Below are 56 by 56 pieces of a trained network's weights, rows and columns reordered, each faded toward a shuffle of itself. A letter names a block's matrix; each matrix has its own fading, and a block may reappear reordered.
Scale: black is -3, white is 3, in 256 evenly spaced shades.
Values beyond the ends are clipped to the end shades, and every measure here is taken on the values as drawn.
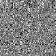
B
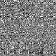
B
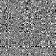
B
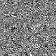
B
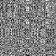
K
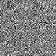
K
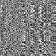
K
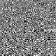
B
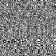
B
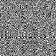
B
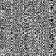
K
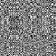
K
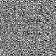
B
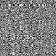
B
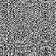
K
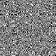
B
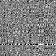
B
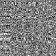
B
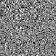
B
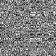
B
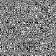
B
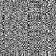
K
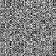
K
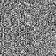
K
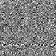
B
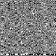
B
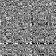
B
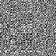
K
